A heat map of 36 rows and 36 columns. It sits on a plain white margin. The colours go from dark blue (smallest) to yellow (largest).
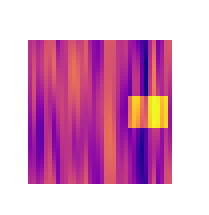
Roughest part: middle right. Grain: streaks running down. Ninth with the highest average: middle right. Odd patch: higher, in the middle right. Ninth with the lowest average: bottom right.
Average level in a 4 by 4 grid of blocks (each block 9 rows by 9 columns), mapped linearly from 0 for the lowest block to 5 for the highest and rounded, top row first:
3 3 3 1 / 2 3 3 5 / 1 2 3 4 / 1 2 3 0
